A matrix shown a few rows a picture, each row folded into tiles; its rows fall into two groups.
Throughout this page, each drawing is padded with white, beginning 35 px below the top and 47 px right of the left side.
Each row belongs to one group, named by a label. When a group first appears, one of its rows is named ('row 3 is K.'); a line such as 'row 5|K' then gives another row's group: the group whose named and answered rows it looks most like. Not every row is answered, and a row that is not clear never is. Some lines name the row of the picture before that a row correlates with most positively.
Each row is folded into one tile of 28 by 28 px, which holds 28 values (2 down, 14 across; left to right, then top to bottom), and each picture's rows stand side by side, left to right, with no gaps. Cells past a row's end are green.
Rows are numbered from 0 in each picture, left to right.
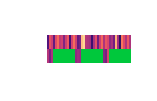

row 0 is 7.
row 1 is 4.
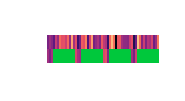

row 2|4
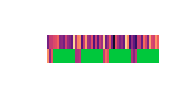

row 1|7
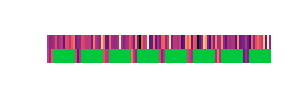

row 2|4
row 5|4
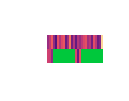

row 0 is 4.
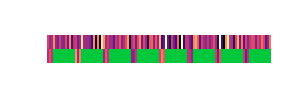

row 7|7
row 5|4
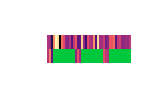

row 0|4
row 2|4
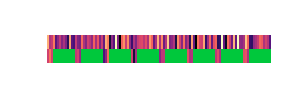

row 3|7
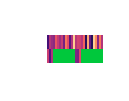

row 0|7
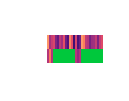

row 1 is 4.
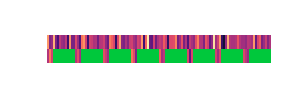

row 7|4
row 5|7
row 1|4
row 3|4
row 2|4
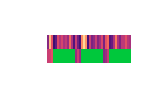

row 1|4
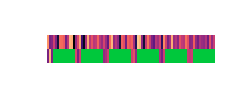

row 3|4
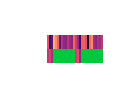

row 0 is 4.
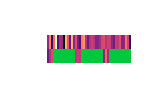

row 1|4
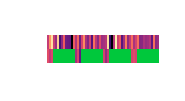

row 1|4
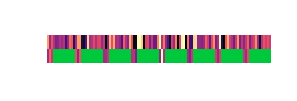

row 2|4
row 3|4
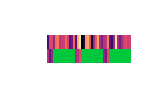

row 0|7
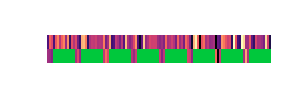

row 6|7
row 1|4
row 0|7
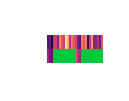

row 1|4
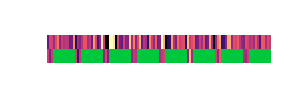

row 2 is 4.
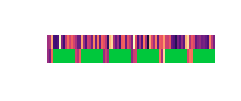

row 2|4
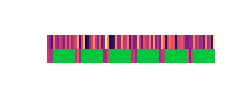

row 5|7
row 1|4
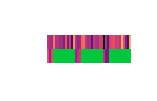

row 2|7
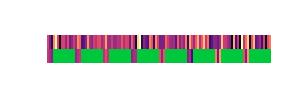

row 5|7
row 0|4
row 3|4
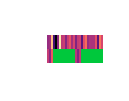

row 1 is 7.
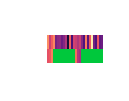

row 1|4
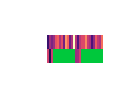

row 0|7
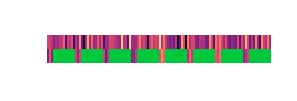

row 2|7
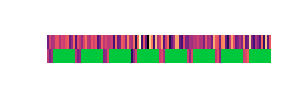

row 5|7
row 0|7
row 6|4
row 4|4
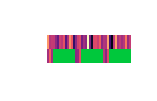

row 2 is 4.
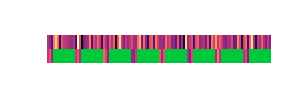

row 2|4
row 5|7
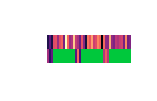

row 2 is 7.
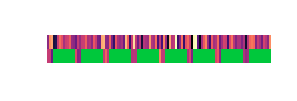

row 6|4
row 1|7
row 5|4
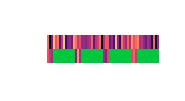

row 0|4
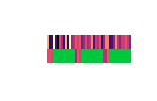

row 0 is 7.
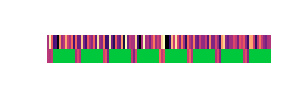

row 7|4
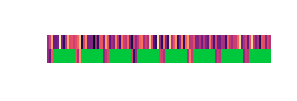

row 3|7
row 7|4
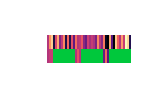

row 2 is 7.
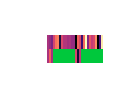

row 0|4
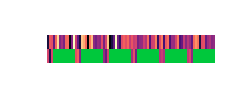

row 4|4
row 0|7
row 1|4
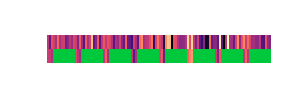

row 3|7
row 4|4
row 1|4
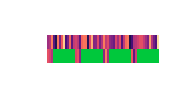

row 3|7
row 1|4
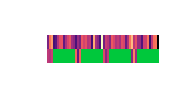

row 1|7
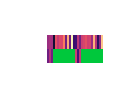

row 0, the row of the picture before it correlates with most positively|3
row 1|7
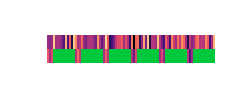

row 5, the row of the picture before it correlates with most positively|1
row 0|7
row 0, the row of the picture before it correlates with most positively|1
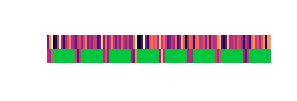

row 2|4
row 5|7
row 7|7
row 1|7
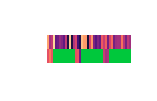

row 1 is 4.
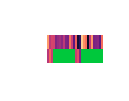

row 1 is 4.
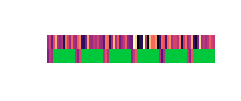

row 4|7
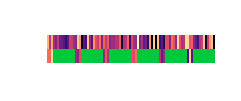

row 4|7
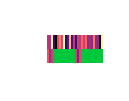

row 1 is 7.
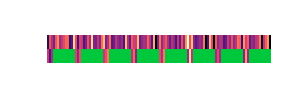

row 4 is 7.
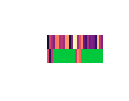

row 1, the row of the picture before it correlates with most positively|2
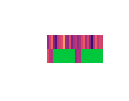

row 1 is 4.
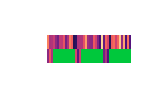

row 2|7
